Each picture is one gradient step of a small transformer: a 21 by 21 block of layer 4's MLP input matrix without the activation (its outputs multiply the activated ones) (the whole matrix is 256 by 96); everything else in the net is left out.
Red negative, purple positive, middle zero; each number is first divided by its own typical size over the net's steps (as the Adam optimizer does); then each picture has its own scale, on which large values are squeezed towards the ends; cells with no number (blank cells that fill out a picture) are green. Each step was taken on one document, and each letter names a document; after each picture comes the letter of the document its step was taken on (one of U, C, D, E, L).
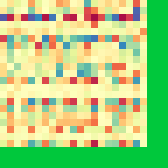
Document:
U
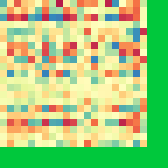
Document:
U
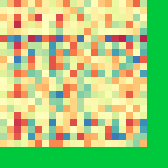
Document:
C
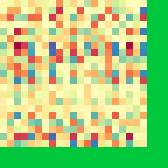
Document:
C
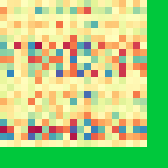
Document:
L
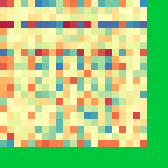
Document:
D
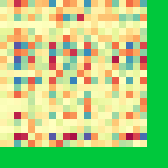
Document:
C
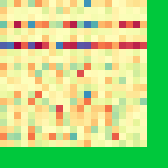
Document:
L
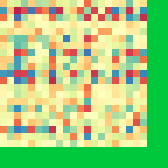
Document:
C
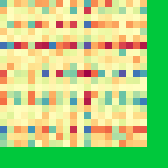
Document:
L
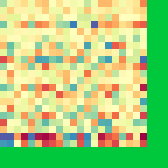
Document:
D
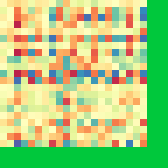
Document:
C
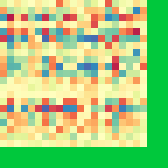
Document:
U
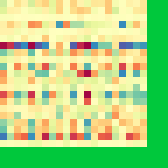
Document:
L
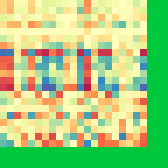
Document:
D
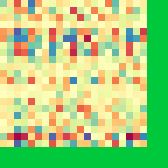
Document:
C
